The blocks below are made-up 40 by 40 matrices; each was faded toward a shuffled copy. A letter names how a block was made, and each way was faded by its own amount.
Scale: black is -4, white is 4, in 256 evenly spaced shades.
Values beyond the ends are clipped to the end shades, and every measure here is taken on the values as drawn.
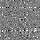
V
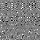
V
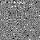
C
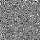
C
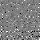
V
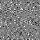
C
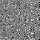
C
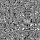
C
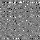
V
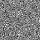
C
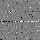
V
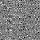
C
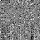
C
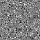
C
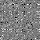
V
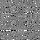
V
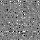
V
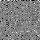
V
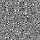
C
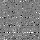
V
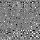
V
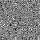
C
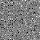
C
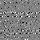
V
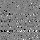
V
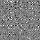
V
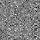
C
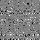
V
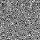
C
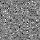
C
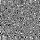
C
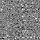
C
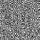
C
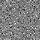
C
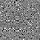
C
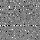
V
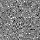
C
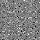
C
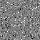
C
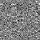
C
